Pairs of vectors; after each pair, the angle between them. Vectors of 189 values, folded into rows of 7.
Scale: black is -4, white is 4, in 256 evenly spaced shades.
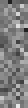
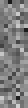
nearly parallel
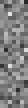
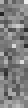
orthogonal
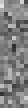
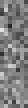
orthogonal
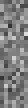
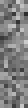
partly opposed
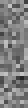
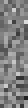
partly aligned
